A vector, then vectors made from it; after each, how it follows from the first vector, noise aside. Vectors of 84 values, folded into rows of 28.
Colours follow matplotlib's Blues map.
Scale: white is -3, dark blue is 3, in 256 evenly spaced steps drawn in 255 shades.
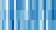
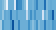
partly zeroed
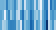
wrapped around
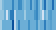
partly zeroed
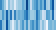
sign-scrambled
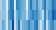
copied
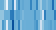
partly zeroed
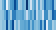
sign-scrambled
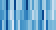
negated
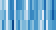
copied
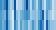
negated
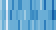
partly zeroed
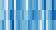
copied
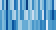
sign-scrambled
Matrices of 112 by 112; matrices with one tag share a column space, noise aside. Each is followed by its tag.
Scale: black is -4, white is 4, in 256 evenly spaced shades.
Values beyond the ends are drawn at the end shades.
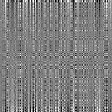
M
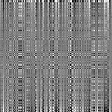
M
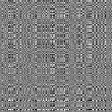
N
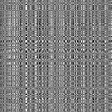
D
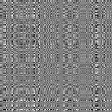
N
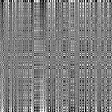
M
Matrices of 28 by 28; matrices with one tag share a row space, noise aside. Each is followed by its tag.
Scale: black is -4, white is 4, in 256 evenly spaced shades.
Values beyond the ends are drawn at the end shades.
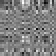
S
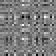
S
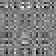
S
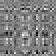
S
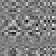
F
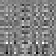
S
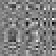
F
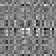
S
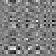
F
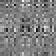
S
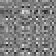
S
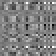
F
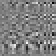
F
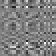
F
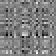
S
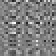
F
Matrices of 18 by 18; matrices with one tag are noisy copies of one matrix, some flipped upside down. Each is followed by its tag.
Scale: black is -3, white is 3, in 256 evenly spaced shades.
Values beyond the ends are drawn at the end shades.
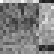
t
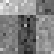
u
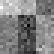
u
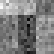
u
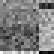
t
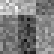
u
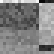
t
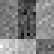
u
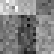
u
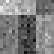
u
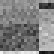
t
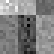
u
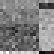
t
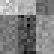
u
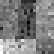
u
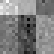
u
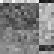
t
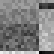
t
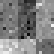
u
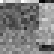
t
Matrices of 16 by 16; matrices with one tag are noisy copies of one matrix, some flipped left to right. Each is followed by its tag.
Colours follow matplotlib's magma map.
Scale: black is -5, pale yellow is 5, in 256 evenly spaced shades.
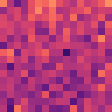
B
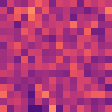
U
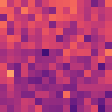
B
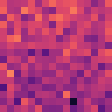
B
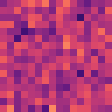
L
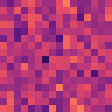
L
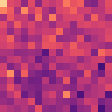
B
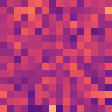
U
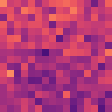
B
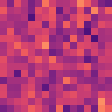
L
